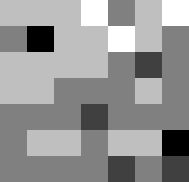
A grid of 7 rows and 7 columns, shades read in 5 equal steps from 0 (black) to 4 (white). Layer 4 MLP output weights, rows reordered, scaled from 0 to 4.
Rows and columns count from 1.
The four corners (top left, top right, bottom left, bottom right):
3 4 2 1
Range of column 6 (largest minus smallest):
2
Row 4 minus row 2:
1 3 -1 -1 -2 0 0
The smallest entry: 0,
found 2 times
